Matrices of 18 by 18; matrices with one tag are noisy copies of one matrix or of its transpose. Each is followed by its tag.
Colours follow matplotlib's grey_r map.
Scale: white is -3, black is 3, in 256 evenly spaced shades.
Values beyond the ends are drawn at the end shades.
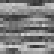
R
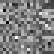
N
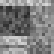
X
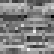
R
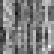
R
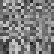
N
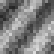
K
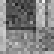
X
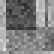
X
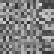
N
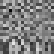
N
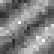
K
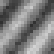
K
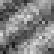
K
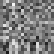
N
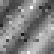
K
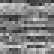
R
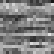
R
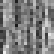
R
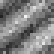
K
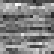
R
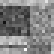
X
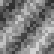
K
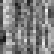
R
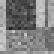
X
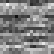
R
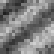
K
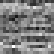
R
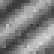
K
